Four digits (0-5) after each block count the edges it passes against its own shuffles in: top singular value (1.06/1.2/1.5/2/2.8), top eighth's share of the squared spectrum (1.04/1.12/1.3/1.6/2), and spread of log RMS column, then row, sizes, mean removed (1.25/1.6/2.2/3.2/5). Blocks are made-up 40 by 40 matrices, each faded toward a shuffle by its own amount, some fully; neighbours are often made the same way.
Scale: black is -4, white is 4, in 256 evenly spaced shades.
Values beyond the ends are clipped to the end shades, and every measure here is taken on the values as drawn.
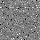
1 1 0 0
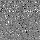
2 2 0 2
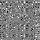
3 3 2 2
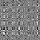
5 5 3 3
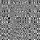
4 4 3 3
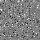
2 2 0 0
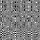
4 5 3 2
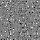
2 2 1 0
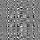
4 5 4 2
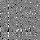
4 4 2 1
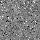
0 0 0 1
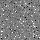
0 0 0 0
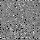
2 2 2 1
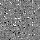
1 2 1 1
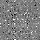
3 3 1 1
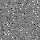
2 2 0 0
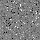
0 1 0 0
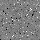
0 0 0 0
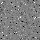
0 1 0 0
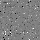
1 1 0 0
